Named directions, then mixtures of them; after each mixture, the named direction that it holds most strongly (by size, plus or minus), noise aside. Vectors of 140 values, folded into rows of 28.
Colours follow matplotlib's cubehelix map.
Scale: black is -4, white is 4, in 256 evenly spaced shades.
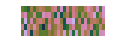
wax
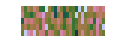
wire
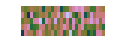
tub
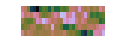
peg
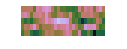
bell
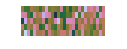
wax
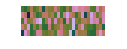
tub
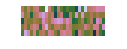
wire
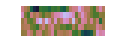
peg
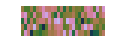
wax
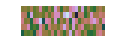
tub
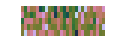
wire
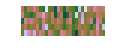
wire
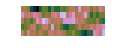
peg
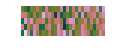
wax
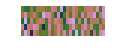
wax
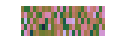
wax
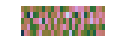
tub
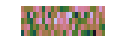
tub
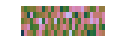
tub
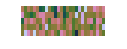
wire
